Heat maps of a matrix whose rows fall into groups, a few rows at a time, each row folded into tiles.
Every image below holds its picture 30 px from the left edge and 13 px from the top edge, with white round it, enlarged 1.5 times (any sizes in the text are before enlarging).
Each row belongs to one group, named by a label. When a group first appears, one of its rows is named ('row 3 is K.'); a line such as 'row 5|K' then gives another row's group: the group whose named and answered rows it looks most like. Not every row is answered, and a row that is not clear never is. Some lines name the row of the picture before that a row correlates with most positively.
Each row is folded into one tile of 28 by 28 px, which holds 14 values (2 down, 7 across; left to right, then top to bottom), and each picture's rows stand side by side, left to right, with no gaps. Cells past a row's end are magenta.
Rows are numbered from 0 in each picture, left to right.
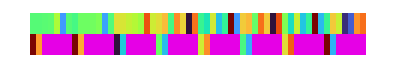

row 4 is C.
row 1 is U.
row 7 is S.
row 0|U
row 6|C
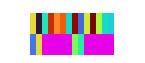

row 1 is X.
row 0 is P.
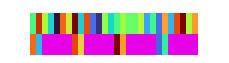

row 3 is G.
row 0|S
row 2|U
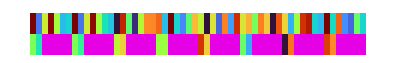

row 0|X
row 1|X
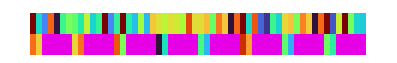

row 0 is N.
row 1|C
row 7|X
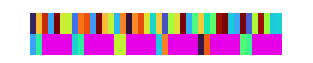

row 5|X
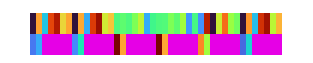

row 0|G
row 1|G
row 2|U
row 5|G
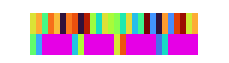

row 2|C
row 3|G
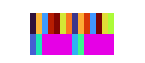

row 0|G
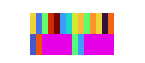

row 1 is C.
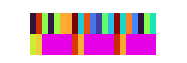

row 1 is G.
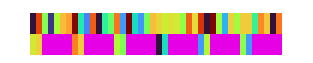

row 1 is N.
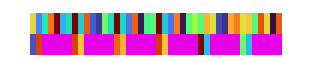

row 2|N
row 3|N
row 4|S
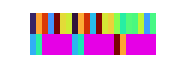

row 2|U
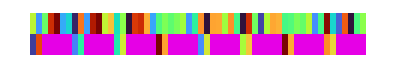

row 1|G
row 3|U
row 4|P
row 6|U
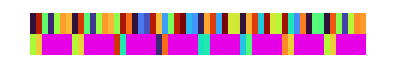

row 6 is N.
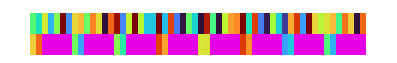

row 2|X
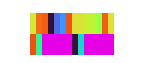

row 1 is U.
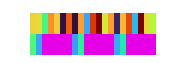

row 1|G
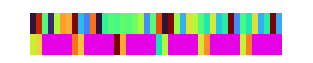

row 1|N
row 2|U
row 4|C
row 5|C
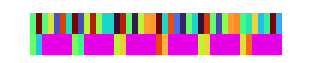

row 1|X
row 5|C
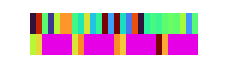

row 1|C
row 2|N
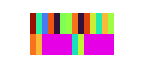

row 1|P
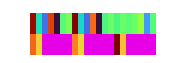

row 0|N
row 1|N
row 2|U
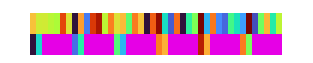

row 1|G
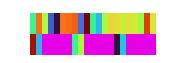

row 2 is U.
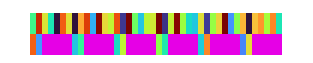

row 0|S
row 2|P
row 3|X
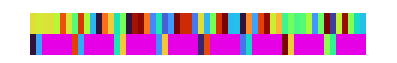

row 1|S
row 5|G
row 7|X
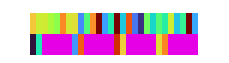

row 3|C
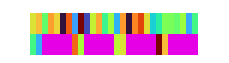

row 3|U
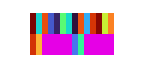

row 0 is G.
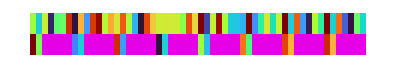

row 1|G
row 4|X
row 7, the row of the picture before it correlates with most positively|0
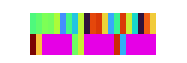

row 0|U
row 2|S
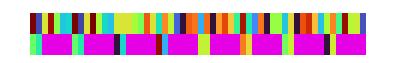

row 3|S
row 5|N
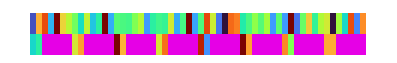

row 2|U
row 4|S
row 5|U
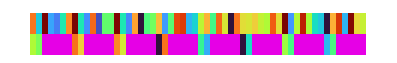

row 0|P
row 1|N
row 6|X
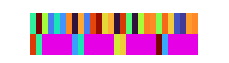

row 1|G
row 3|S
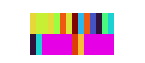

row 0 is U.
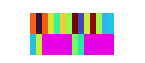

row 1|X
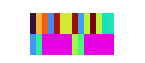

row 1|X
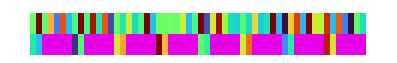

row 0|S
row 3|U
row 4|X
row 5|C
